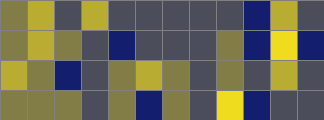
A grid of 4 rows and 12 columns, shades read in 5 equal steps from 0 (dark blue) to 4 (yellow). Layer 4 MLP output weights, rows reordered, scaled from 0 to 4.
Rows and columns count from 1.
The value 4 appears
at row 2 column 11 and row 4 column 9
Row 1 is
2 3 1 3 1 1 1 1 1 0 3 1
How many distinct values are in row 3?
4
